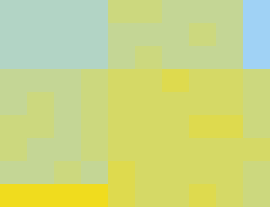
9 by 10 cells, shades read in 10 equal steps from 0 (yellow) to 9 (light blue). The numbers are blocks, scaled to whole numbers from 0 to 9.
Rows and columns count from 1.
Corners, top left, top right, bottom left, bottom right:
7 9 0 4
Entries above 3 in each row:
10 10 10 5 5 5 4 5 1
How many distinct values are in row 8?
4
